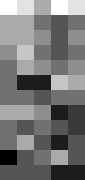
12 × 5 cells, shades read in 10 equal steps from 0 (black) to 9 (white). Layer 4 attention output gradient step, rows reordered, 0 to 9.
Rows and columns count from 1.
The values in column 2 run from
1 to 8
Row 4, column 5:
4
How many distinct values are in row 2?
3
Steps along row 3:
same down down up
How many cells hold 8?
2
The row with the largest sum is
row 1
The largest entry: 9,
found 2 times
